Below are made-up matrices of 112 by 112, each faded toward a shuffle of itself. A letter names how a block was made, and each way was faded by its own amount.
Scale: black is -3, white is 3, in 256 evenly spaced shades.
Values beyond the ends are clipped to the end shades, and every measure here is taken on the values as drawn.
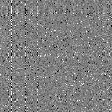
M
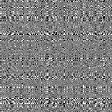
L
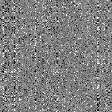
M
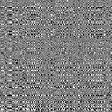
L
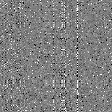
M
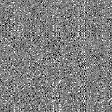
M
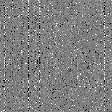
M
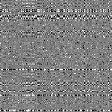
L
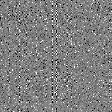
M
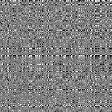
L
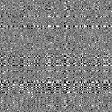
L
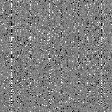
M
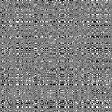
L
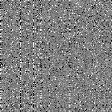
M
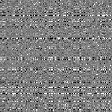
L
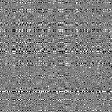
L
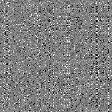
M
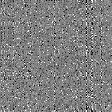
M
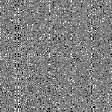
M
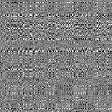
L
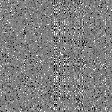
M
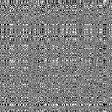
L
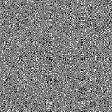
M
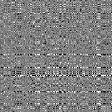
L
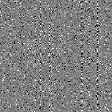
M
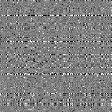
L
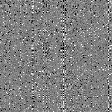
M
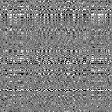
L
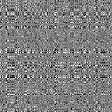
L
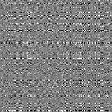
L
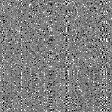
M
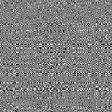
L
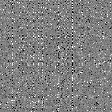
M
